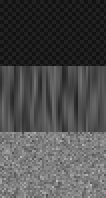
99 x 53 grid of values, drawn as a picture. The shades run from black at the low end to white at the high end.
The table splits into 3 rows of 1 panel. Panel 1,1: very low, checkered, faint in contrast. Panel 2,1: low, streaked downward. Panel 3,1: middling, fine-grained.
